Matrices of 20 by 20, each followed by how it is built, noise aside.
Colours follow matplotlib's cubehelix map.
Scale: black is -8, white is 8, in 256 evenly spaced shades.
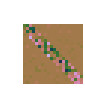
banded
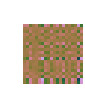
low rank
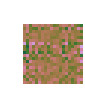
low rank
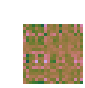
low rank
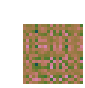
low rank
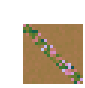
banded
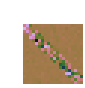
banded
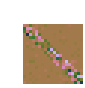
banded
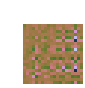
low rank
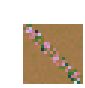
banded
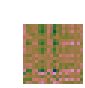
low rank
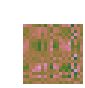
low rank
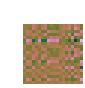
low rank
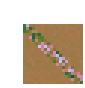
banded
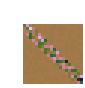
banded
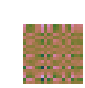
low rank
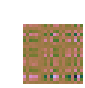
low rank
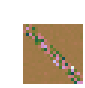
banded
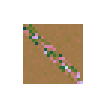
banded
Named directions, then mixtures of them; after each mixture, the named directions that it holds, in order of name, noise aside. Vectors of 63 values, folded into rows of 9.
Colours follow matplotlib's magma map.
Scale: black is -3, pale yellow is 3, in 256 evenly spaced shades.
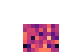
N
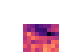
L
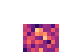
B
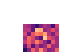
B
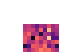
N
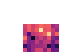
L, N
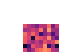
N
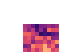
L, N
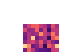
N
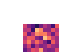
B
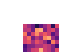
B, N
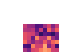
L, N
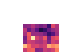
L, N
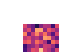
B, N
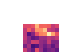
L
